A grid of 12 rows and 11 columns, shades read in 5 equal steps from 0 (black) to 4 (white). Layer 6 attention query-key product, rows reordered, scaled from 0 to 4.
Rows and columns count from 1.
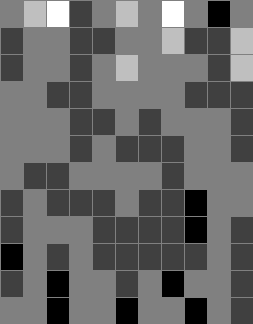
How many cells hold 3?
6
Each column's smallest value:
0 1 0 1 1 0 1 0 0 0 1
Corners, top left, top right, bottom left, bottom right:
2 2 2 1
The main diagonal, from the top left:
2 2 2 1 1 1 2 1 0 2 1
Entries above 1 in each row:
9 6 8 6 7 6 8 4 4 3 6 7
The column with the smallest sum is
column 9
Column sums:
17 24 18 17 19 20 19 20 15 19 19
